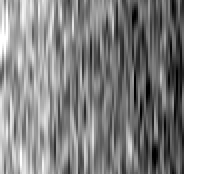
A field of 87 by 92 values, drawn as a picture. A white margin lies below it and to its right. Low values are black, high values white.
Average level on the scale: 50%. Ninth with the highest average: top left. Slope: up to the left. Grain: streaks running down.
